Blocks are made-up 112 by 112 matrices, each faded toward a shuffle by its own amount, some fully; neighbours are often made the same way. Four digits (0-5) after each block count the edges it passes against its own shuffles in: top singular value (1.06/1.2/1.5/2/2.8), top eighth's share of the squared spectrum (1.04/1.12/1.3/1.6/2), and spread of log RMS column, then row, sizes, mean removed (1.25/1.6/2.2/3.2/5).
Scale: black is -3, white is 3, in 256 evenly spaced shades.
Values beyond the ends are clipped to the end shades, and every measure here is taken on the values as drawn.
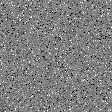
0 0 0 0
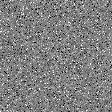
0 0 1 0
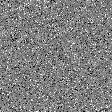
1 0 0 0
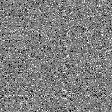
4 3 1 2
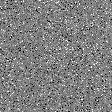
0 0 0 0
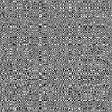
5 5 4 4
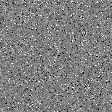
2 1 0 0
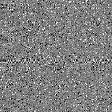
4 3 1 2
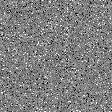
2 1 0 0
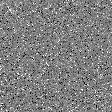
2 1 0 0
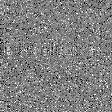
3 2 1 1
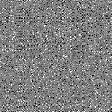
4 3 2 2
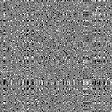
5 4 3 3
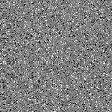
4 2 1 1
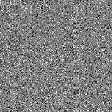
4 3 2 1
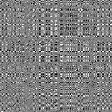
5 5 4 4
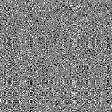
4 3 2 2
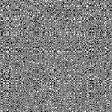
5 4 3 3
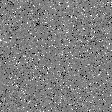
0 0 0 0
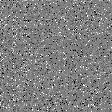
3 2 1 1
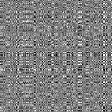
5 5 4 4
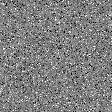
1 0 0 0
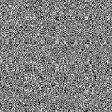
5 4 3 3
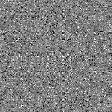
4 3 2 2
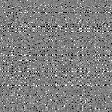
5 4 2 3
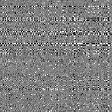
5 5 3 4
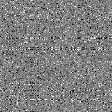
4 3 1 2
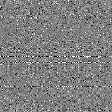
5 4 2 3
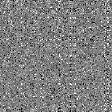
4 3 3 3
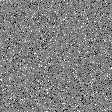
0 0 0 0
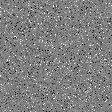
0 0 0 0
